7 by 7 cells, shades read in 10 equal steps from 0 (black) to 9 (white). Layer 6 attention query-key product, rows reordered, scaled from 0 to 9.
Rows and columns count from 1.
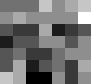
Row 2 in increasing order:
5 5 5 5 5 6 9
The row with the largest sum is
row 2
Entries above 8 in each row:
0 1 0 0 0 0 0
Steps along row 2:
up down same same same up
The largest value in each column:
7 6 5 7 5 6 9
